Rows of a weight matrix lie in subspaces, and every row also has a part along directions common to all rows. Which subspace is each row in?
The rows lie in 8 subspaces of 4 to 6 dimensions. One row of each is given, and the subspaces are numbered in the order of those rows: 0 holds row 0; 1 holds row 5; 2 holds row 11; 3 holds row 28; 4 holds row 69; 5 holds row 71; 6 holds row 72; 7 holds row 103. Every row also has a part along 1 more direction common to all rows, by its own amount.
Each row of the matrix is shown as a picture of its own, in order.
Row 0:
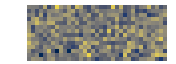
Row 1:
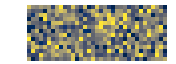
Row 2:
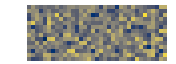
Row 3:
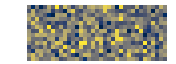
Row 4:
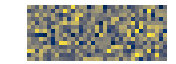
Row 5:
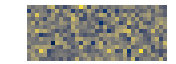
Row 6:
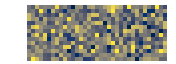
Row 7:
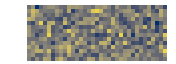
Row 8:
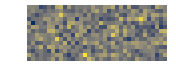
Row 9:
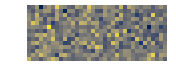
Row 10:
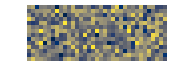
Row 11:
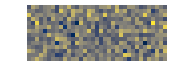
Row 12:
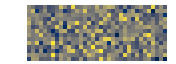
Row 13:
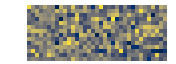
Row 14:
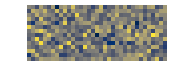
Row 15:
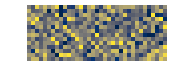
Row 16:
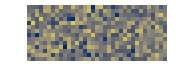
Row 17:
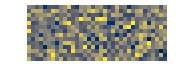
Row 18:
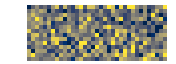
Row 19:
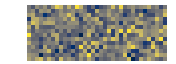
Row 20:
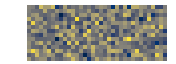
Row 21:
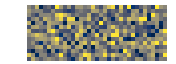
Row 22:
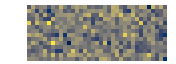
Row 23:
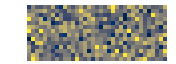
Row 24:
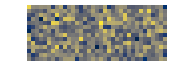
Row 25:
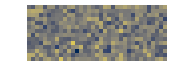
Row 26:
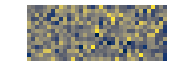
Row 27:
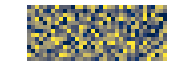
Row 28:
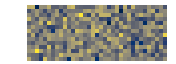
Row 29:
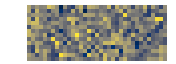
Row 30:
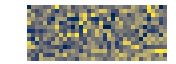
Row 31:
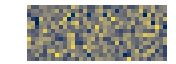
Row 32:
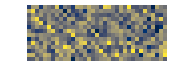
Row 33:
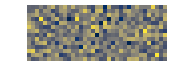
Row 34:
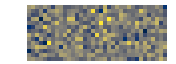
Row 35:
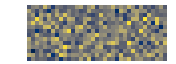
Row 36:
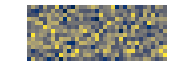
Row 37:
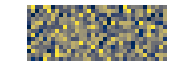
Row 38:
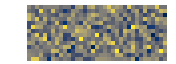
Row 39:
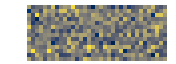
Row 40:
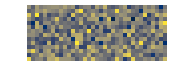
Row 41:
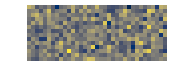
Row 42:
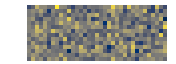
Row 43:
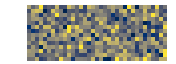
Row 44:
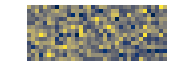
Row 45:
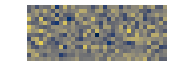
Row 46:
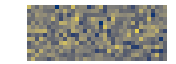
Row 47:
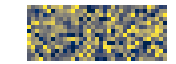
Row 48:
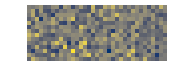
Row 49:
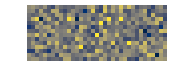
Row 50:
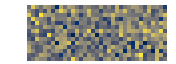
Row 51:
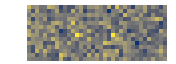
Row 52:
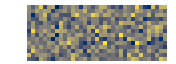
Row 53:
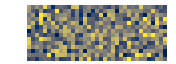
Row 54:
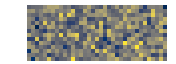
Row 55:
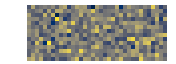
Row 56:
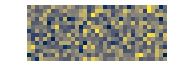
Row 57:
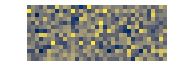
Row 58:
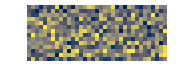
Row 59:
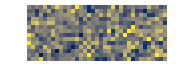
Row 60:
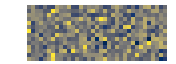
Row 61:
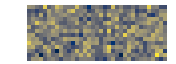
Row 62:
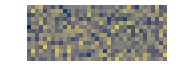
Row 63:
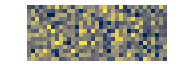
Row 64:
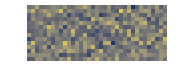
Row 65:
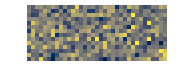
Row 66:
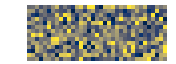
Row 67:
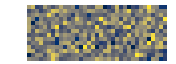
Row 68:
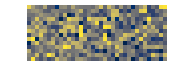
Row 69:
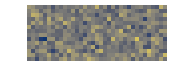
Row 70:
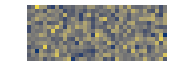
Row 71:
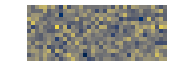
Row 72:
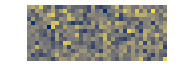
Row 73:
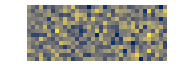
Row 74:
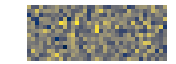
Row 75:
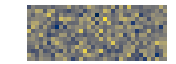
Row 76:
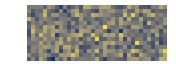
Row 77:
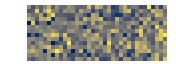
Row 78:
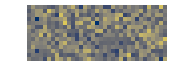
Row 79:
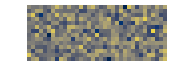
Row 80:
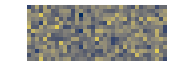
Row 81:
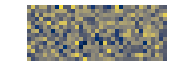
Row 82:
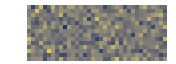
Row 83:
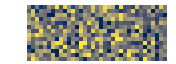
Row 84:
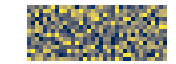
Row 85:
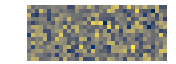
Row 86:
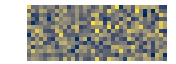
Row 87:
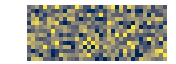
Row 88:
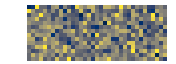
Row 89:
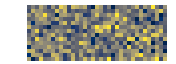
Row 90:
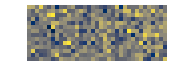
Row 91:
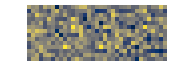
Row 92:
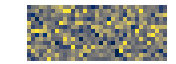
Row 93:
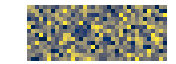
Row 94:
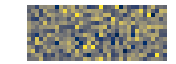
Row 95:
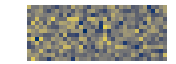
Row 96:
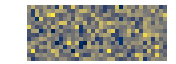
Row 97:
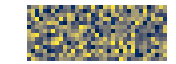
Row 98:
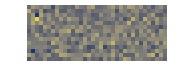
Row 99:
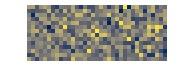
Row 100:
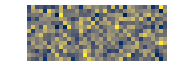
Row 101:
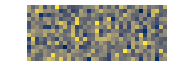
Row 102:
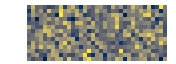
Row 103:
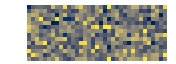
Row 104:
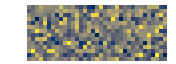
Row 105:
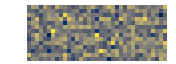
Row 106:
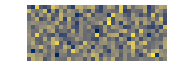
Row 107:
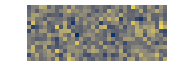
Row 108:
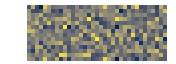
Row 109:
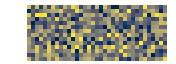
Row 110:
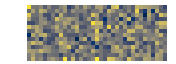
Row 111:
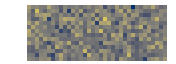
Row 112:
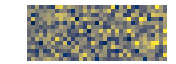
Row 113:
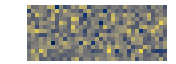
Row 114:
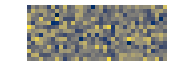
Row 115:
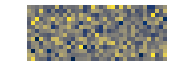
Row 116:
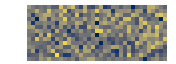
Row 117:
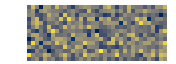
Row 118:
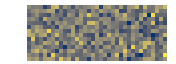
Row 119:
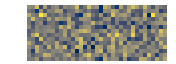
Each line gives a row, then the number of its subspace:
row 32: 3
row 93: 4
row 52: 0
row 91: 1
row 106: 3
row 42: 4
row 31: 2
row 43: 3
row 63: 6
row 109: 2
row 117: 3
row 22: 6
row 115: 1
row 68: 1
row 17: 0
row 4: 1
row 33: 7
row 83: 6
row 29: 5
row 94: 2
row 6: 4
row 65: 0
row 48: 6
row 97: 6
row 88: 3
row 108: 3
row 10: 7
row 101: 2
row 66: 4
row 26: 6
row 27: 7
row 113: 1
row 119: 2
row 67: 0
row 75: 5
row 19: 0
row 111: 5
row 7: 3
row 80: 3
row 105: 3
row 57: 1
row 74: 2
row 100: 5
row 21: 5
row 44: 1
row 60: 0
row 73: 1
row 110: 4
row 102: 5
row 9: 6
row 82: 3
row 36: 0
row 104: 4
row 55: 7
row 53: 2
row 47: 0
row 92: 4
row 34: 7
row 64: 3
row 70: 3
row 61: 0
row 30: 1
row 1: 7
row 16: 6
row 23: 7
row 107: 5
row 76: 0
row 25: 0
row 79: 3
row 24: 7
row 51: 5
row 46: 1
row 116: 5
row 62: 3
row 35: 2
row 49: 7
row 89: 7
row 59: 0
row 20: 5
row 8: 5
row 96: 6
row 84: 2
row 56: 1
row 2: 4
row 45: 7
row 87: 0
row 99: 3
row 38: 4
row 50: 2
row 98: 2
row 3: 6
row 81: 6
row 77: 6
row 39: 2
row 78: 5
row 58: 0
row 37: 3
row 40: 2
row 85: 4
